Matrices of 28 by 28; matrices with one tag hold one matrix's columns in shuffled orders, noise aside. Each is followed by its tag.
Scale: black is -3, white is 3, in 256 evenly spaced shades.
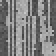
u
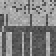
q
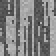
u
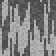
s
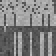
q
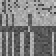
q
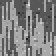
s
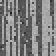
u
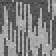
s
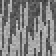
s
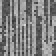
u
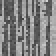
u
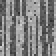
u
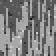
s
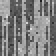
u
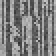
u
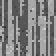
u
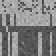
q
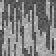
s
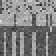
q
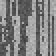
u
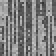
u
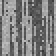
u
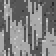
s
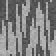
s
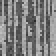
u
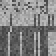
q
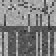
q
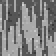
s
